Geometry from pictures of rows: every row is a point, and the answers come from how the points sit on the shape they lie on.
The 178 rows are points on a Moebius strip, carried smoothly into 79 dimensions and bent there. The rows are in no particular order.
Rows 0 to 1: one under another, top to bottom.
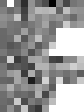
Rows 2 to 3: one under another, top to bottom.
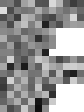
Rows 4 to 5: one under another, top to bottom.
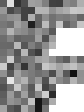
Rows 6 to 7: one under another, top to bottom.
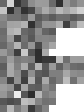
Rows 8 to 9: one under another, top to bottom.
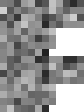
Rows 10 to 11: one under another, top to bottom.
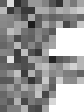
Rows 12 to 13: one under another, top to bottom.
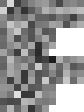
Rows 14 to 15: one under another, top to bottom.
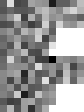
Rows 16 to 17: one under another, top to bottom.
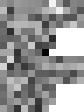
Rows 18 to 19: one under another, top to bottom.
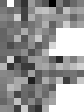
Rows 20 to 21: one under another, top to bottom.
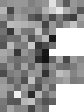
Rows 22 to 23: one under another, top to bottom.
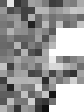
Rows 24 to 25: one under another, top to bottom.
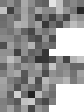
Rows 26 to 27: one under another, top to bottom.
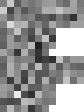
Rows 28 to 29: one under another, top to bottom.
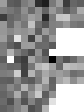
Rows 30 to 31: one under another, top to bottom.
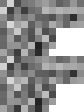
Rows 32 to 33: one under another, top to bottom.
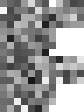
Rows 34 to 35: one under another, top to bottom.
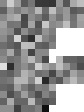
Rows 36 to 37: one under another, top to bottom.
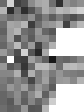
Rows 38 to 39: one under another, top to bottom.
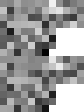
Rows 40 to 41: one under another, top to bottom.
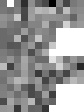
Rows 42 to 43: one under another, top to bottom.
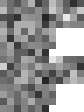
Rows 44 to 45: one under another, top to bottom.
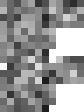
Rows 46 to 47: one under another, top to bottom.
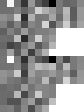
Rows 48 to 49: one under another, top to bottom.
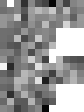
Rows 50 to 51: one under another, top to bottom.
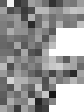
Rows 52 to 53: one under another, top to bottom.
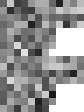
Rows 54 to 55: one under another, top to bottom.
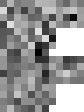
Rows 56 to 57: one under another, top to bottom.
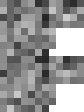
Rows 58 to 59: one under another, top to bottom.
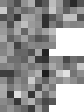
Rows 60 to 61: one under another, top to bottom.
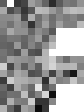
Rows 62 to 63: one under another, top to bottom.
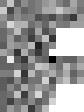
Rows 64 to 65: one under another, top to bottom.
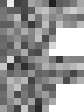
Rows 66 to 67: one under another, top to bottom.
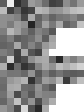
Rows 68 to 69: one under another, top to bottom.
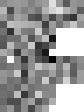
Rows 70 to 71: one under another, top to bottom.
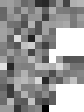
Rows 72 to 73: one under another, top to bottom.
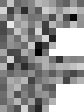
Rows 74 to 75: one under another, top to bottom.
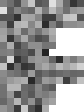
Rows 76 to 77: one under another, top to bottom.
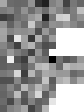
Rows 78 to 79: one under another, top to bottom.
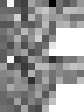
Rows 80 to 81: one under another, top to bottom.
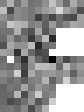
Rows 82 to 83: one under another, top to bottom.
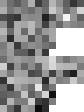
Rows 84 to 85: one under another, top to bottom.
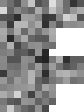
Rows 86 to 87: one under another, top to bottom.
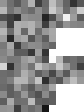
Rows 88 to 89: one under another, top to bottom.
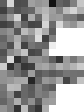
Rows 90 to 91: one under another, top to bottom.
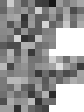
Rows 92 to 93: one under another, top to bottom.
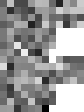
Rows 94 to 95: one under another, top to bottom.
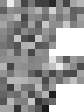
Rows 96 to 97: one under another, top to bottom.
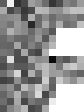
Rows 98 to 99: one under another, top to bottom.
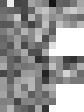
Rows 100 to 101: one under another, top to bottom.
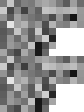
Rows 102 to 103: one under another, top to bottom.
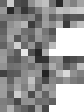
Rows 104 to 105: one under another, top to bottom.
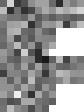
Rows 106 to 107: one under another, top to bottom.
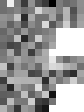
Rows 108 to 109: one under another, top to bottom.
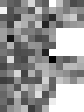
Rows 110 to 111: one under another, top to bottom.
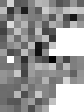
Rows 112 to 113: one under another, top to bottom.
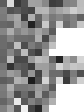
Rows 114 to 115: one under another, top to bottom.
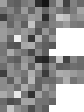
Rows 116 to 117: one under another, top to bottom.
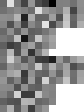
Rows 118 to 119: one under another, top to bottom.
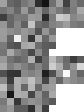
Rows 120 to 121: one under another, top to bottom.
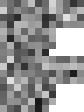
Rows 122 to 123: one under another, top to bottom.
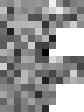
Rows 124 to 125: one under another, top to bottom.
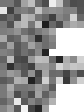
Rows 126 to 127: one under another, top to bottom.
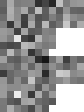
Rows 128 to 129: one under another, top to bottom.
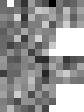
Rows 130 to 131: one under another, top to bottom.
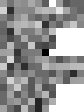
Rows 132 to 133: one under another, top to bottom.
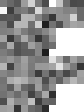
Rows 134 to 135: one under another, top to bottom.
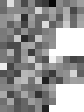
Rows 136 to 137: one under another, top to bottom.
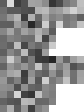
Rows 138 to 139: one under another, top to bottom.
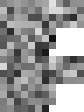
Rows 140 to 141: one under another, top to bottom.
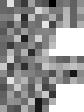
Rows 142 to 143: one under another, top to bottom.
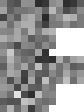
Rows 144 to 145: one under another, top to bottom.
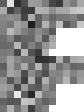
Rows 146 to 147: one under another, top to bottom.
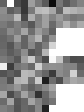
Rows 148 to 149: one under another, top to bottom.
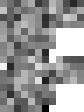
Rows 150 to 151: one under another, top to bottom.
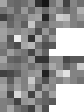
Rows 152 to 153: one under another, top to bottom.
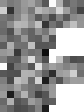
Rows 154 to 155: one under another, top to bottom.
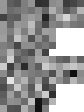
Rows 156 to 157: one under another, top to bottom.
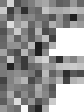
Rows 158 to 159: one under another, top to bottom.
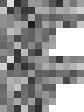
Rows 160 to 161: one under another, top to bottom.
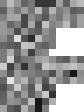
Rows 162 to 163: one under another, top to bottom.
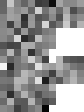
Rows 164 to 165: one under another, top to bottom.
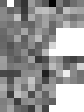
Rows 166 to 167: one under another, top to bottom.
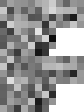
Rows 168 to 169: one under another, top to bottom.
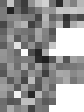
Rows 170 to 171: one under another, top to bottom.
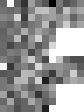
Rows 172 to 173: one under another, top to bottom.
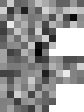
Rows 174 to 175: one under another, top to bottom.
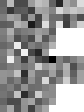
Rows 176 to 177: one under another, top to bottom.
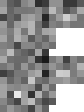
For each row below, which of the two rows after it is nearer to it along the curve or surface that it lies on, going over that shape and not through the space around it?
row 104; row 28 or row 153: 153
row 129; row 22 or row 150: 150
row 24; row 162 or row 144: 144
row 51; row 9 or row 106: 9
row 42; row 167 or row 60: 167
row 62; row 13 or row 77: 77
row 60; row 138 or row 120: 138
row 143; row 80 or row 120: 120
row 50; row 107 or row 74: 107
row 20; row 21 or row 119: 119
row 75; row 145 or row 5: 5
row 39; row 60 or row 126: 60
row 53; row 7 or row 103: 103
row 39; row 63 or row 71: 71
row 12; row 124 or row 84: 124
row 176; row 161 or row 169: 169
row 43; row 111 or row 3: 3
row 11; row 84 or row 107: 107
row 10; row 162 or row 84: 162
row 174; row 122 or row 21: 122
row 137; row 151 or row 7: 7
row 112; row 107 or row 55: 107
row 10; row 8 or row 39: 39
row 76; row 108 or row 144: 108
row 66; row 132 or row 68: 68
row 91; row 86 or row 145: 86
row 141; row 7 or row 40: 40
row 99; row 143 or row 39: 143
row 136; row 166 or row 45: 166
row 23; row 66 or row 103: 66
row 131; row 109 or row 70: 109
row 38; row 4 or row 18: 4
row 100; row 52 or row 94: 52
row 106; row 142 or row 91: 142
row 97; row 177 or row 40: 40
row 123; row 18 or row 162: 162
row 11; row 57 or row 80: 80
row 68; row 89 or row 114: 89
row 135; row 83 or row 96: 83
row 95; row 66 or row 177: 66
